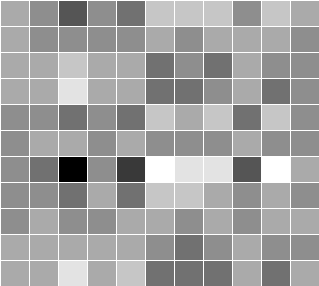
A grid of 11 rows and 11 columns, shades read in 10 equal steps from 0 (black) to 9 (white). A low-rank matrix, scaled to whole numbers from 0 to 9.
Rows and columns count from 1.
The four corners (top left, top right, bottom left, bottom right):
6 6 6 6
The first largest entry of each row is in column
6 1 3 3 6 2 6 6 2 1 3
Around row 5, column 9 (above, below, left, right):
6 6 7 7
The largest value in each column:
6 6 8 6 7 9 8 8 6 9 6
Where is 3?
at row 1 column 3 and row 7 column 9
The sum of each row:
62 60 60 60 59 59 59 60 61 60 61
